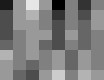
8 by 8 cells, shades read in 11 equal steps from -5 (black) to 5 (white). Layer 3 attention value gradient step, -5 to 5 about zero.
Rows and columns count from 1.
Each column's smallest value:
-4 -1 -2 -1 -5 -1 -3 0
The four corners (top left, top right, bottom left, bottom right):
-4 0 1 1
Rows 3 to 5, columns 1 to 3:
-2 1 1 / -2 0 1 / -1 0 1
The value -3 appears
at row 1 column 7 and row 2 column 5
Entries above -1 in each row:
5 5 5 5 4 7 6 6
